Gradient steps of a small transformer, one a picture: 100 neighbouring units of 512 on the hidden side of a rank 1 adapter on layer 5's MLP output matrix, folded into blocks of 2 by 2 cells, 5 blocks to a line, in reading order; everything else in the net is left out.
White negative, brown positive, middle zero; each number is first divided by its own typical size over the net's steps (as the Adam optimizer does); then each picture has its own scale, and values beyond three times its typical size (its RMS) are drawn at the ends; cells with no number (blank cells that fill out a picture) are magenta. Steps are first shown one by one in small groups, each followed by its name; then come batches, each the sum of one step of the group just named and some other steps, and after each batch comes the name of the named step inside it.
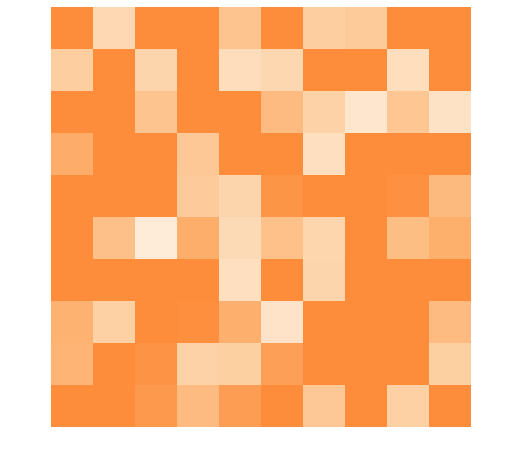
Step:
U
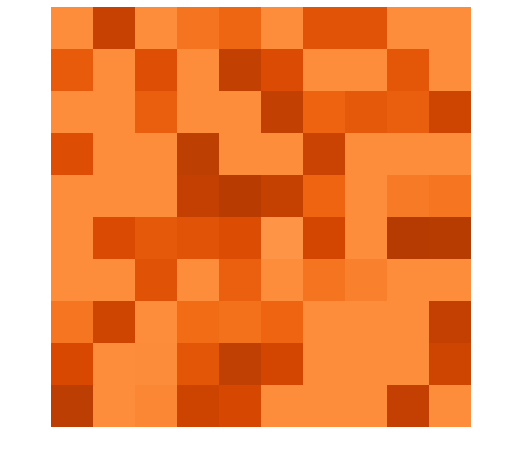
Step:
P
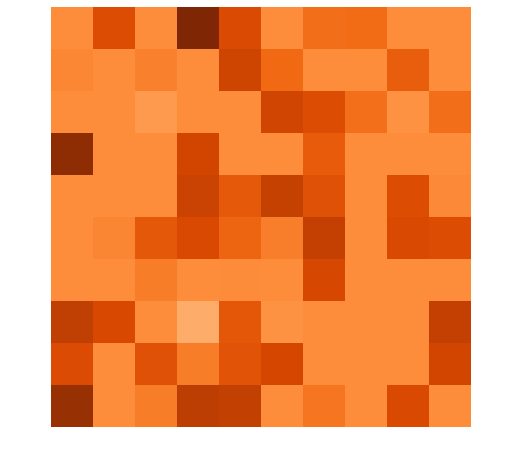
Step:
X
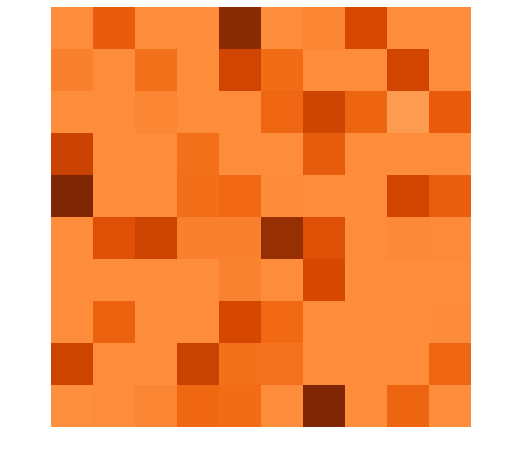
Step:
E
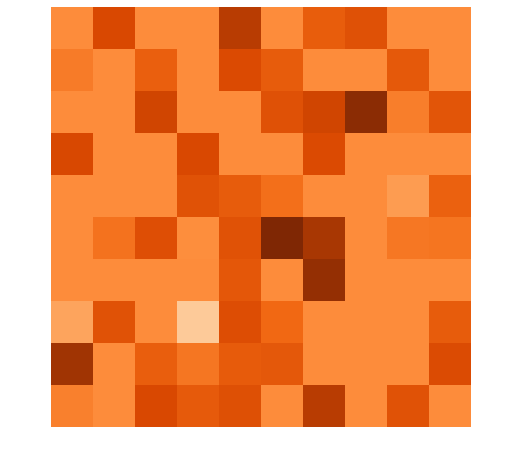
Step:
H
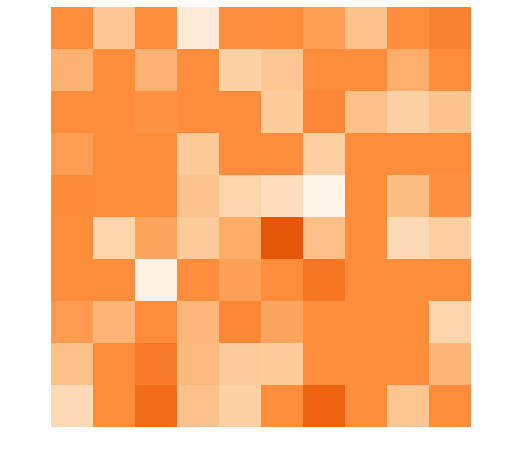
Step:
H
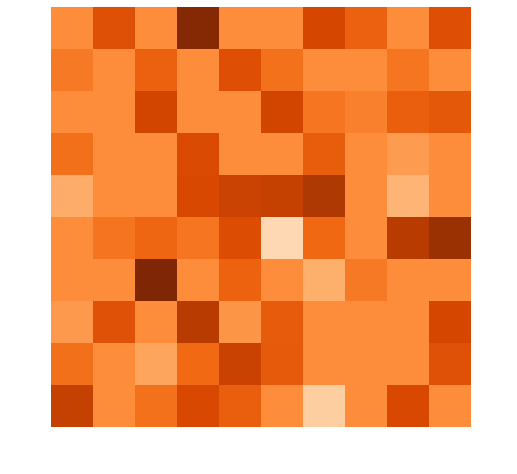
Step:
P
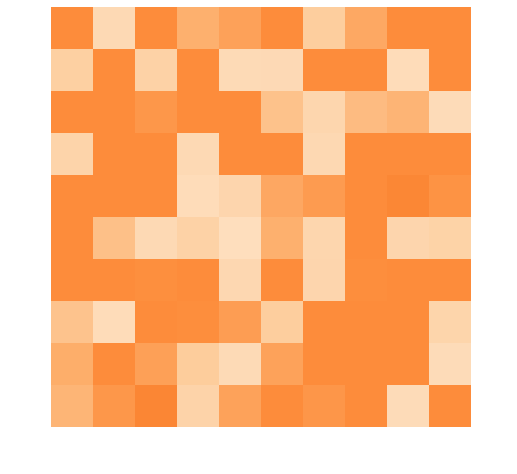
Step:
U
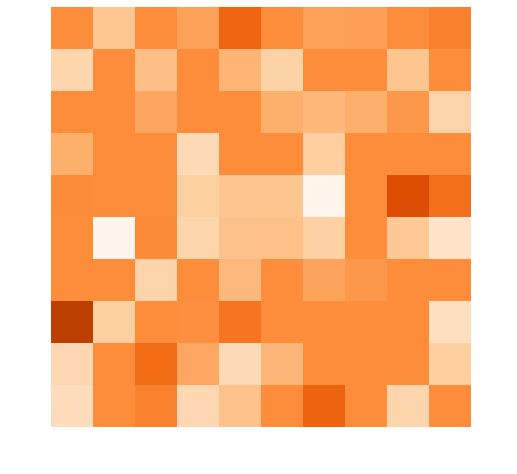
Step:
X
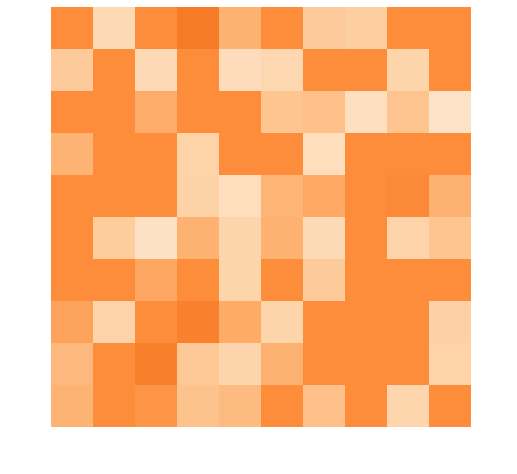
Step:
U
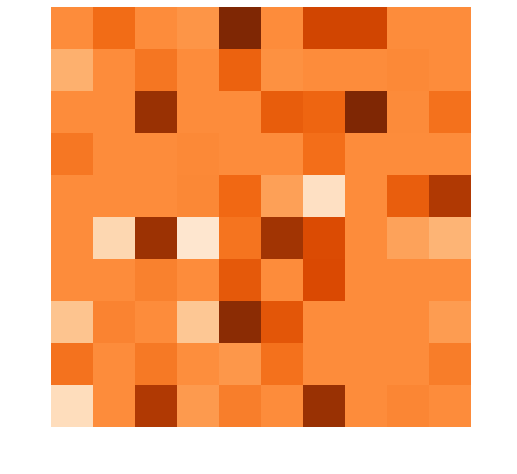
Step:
H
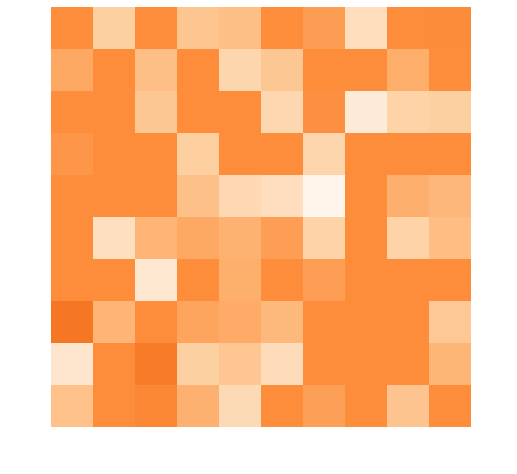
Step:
X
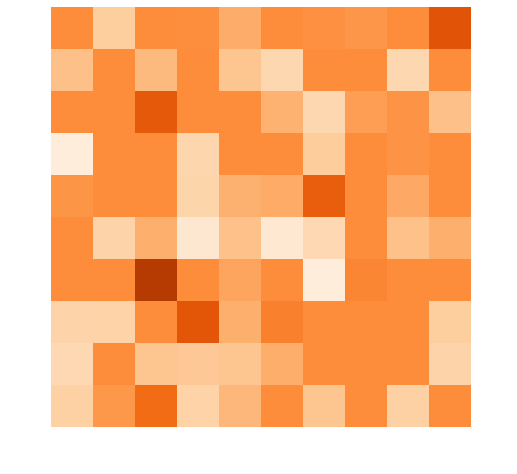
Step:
P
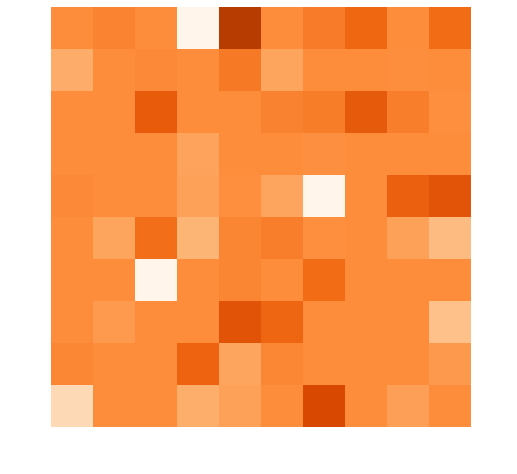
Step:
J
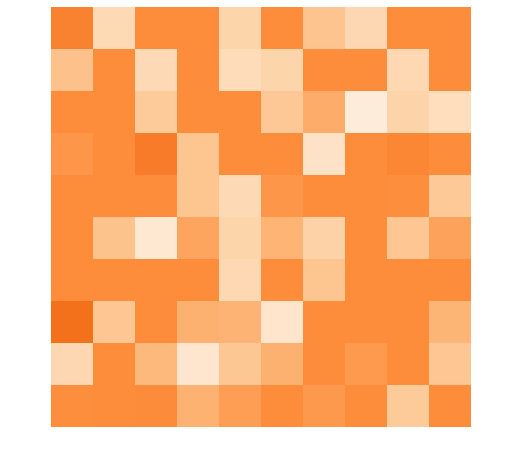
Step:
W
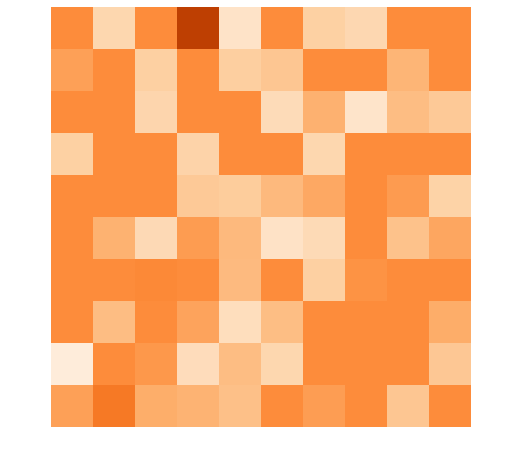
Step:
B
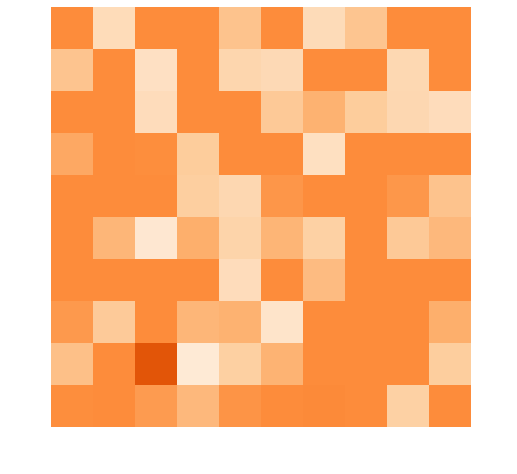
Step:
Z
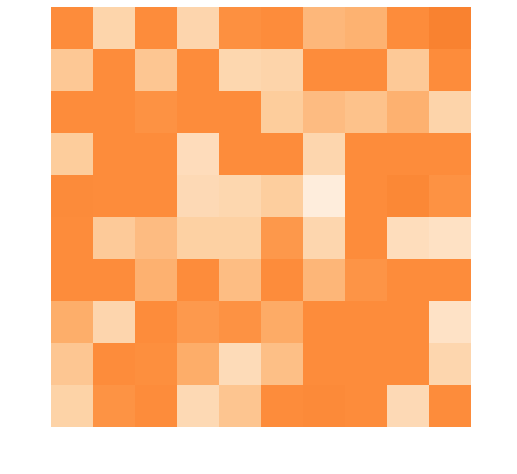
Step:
J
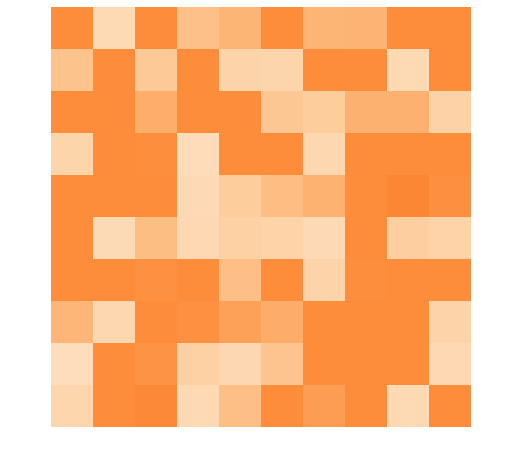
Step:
Z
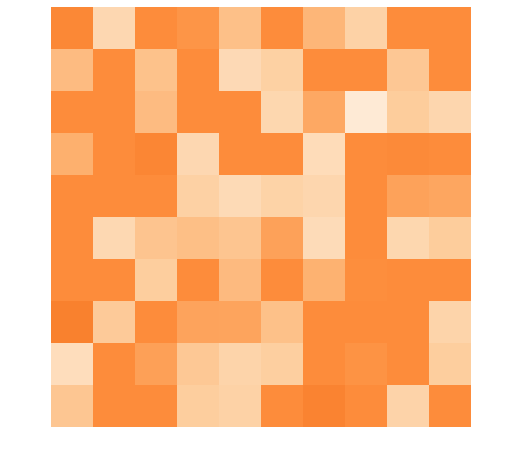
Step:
W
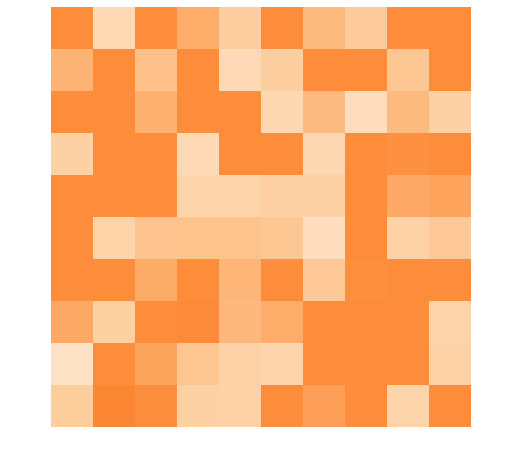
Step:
B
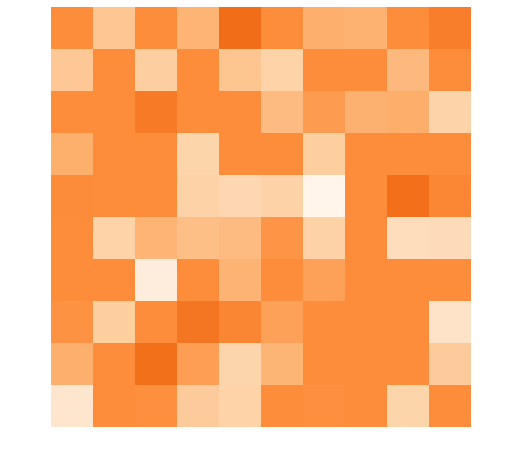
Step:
J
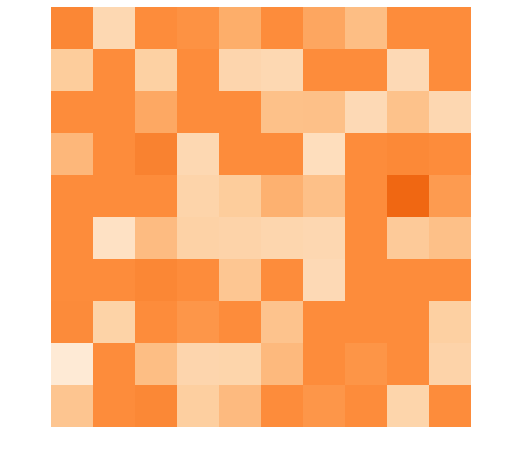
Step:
W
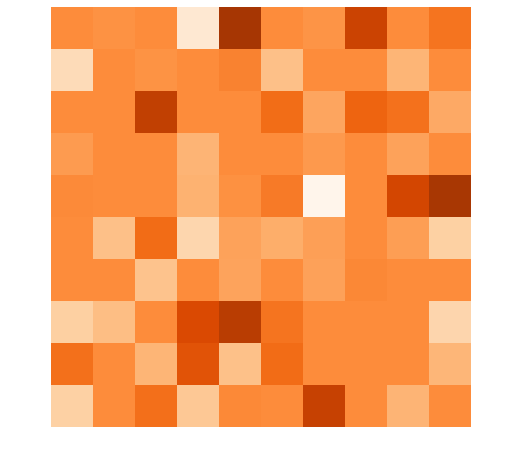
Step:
J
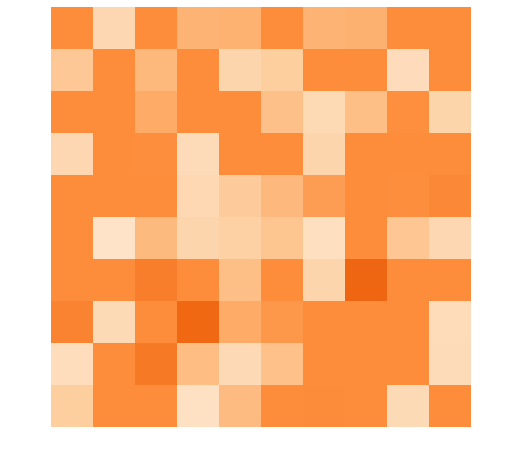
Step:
Z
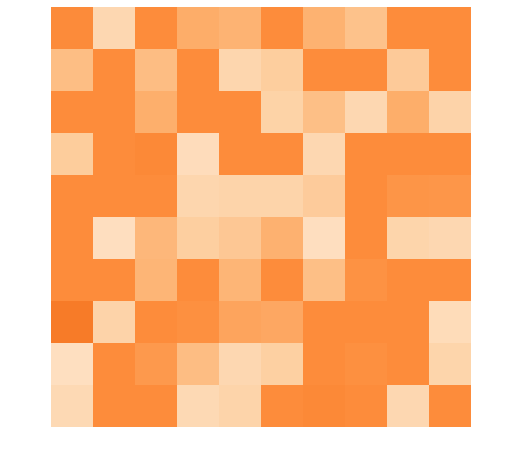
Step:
W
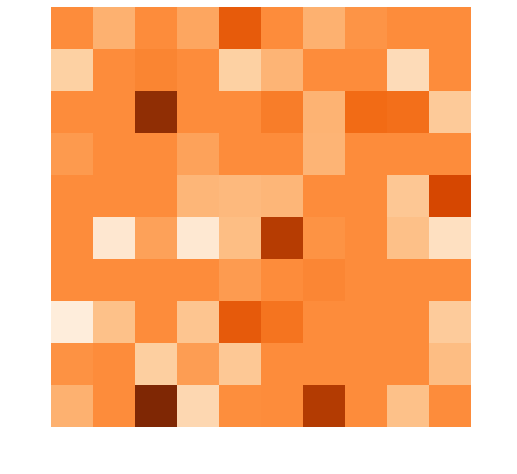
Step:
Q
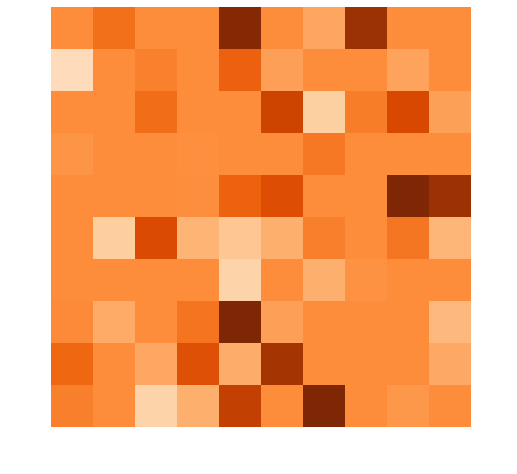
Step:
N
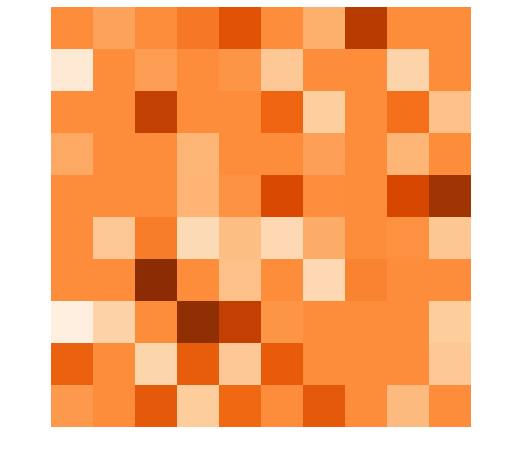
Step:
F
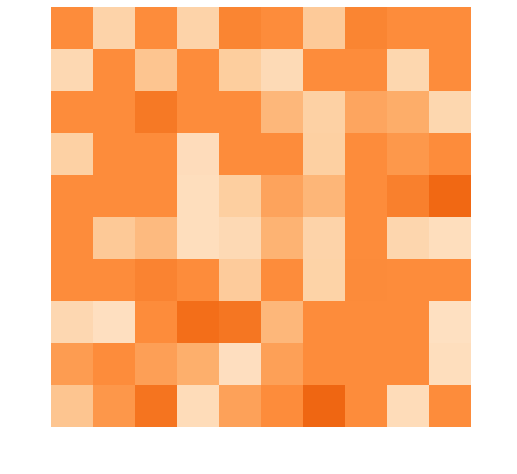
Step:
F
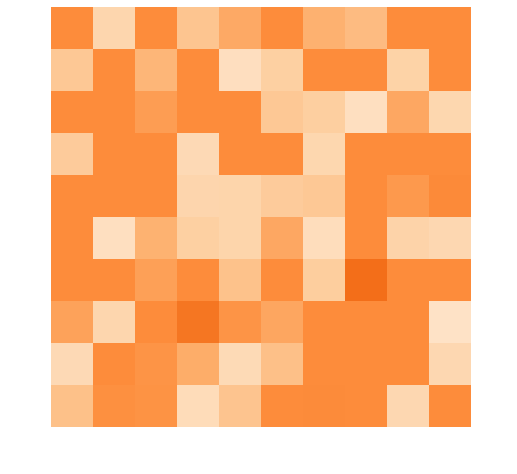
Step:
N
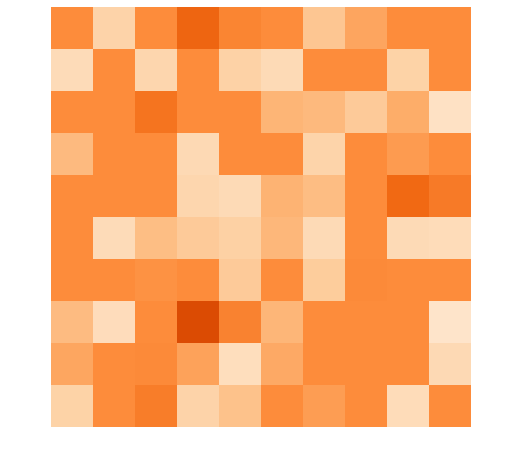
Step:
F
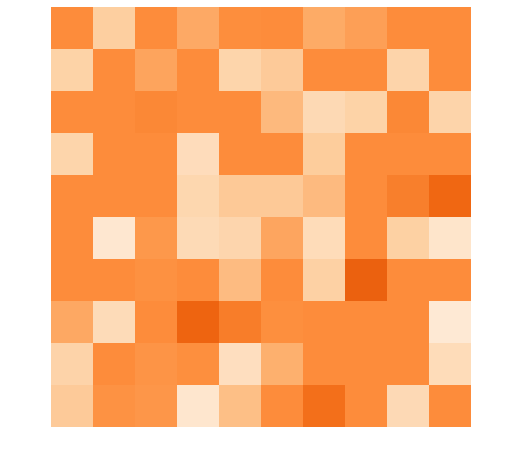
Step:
N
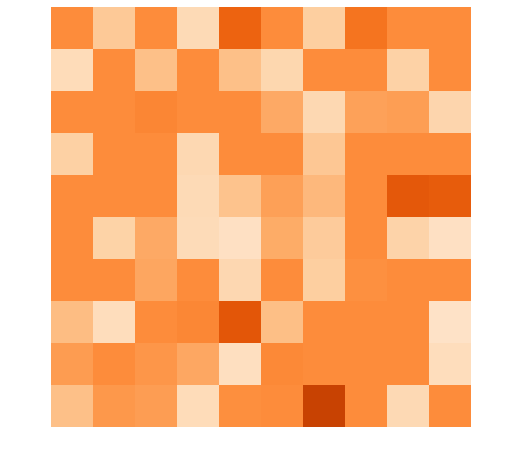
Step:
N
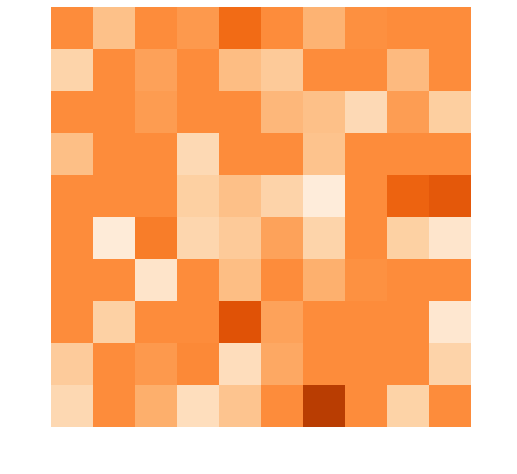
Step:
N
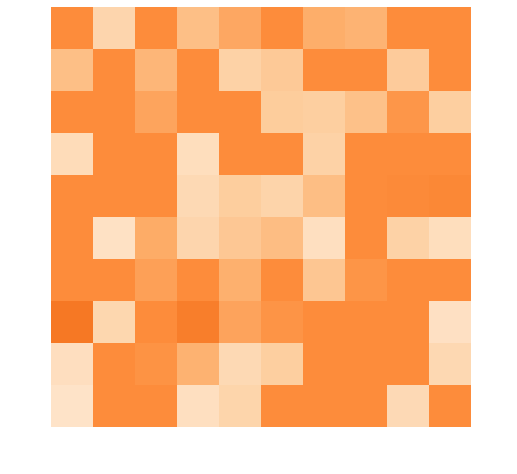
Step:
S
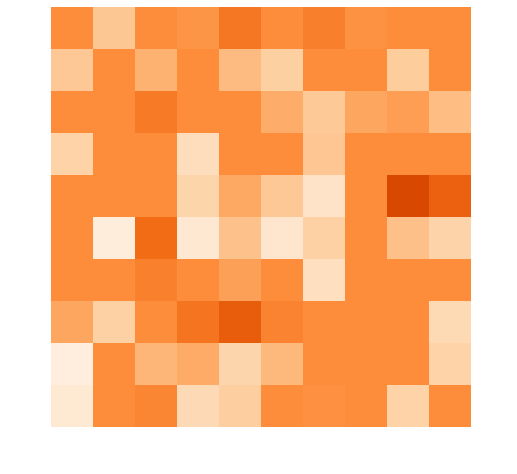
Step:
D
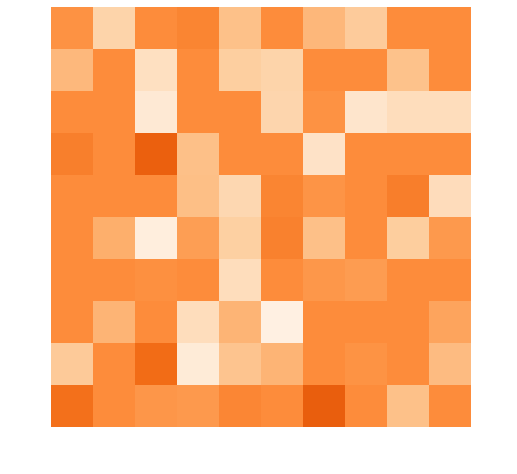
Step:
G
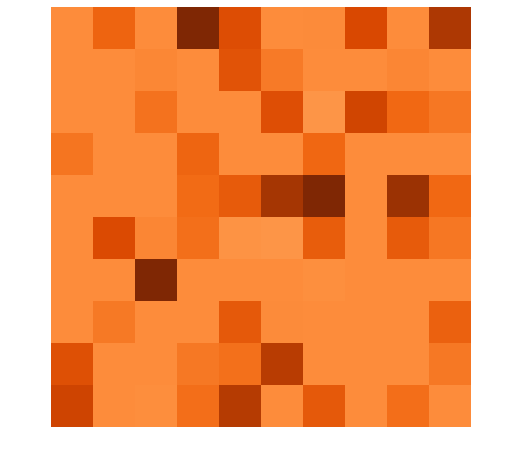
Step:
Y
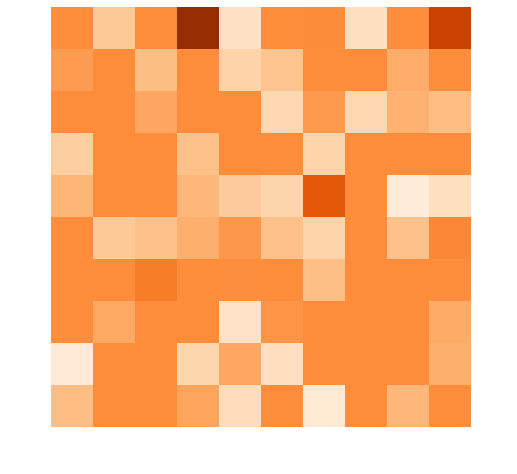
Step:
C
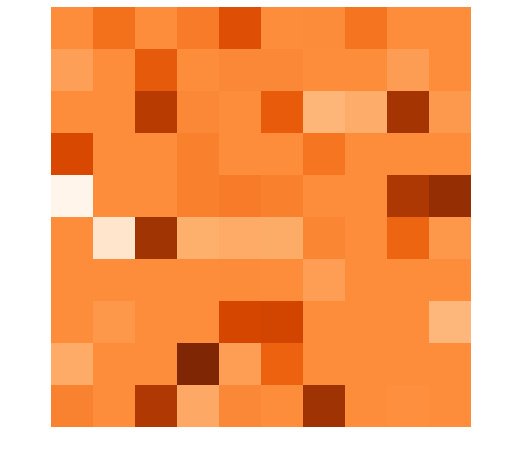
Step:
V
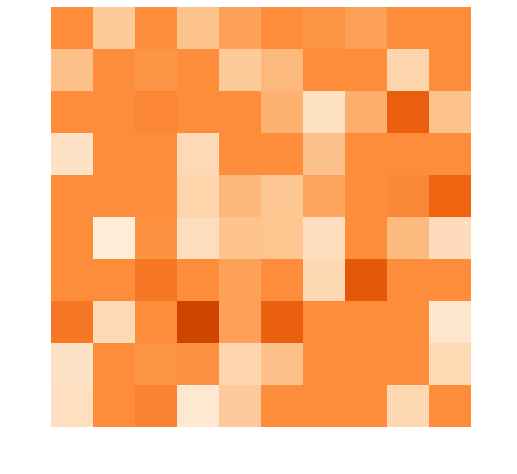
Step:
S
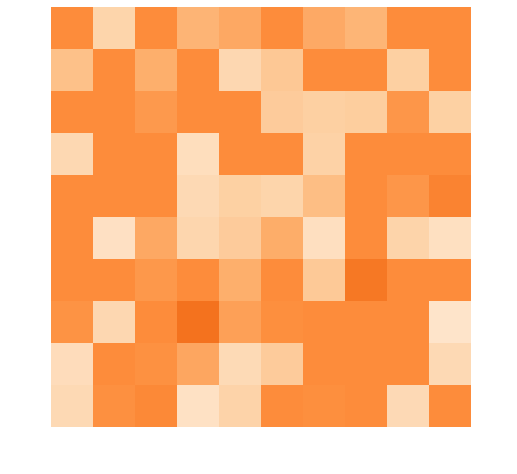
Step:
S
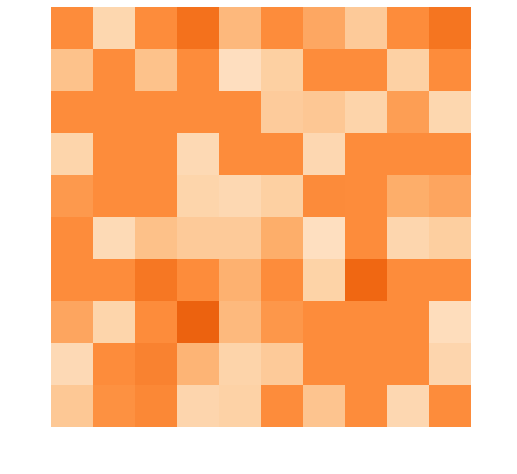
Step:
C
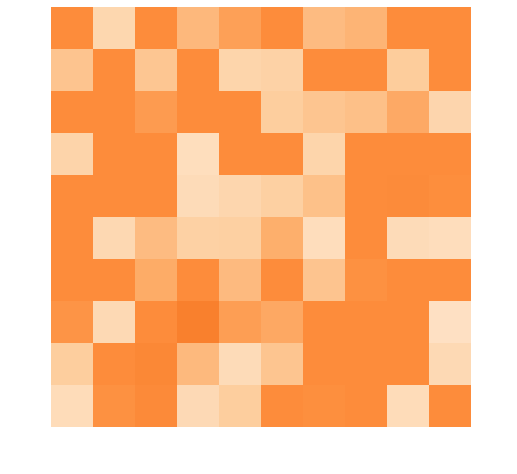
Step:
S
